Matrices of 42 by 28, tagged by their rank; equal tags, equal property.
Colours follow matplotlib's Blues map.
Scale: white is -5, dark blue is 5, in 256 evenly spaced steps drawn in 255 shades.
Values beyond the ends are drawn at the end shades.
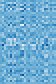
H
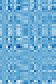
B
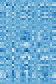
H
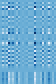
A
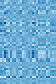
B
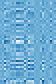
B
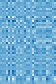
B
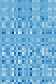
B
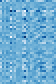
H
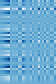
A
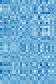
H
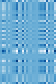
A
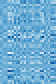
H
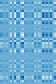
A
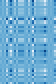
A
